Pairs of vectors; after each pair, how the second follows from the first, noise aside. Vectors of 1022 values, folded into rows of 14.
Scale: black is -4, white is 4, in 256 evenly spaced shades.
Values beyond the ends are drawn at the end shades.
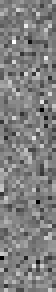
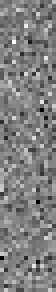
copied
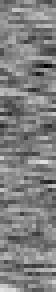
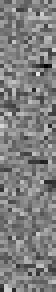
sign-scrambled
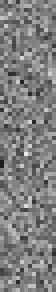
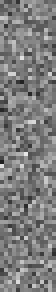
sign-scrambled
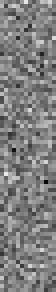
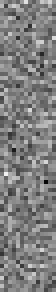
copied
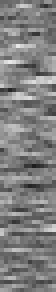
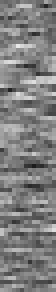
copied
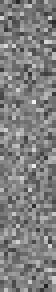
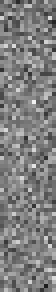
copied
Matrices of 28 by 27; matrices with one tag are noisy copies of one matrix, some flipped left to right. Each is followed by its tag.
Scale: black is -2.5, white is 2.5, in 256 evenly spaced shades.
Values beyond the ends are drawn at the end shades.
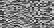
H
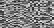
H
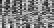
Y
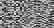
H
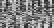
Y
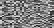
H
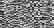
H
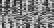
Y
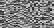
H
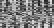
Y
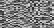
H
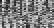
Y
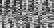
Y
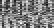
Y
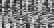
Y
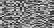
H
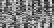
Y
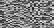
H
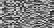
H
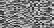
H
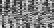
Y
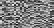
H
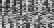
Y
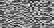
H
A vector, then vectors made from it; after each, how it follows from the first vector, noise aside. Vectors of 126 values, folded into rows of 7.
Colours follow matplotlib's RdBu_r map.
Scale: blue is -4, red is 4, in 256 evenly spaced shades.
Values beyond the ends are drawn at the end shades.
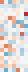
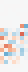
partly zeroed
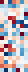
scaled up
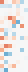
partly zeroed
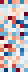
scaled up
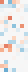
partly zeroed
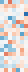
negated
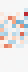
partly zeroed
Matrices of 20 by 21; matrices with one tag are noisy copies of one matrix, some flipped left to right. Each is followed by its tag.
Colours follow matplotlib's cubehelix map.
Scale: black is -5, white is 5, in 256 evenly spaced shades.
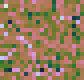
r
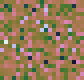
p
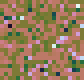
r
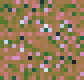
p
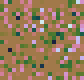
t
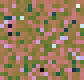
r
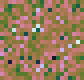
p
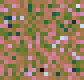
r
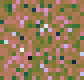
p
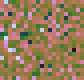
t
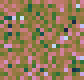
r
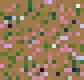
r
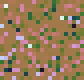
r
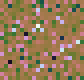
p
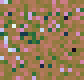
t
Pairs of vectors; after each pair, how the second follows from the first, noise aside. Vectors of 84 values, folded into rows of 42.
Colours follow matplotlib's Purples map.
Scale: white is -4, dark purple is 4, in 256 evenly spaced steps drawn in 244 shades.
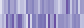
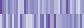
sign-scrambled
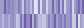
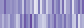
copied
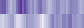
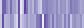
sign-scrambled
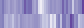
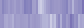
shrunk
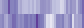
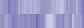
shrunk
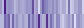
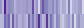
copied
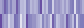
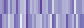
copied
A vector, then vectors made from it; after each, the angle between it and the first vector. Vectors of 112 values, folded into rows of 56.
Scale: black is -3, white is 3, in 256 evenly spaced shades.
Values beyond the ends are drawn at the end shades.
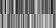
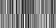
partly aligned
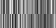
partly opposed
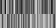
nearly parallel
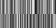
partly opposed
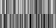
nearly opposite
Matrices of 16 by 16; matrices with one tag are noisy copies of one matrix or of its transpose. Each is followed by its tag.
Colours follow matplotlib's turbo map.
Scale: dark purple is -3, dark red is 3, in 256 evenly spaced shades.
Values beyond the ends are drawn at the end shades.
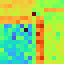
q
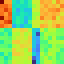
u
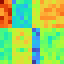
u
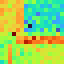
q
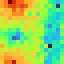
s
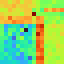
q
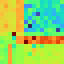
q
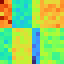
u
